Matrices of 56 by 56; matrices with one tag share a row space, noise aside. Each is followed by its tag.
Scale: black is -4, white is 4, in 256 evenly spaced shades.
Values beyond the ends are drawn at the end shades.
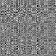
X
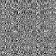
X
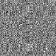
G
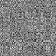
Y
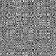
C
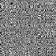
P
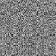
X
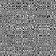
C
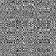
C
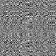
G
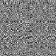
G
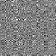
X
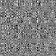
X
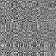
X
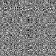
G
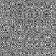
Y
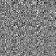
X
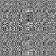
G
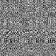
G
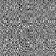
G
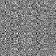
X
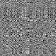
G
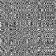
P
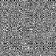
G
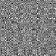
X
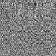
Y
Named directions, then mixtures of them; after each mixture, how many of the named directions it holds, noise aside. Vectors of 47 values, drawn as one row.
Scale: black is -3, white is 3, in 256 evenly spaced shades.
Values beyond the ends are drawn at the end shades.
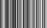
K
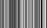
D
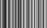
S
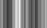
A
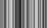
three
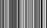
one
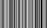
three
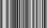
three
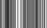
two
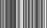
three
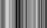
two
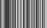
three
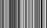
one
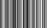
one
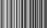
two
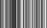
two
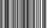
two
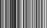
two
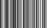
one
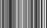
two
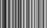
one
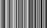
one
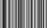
two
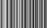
one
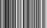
three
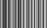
one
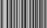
one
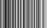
three
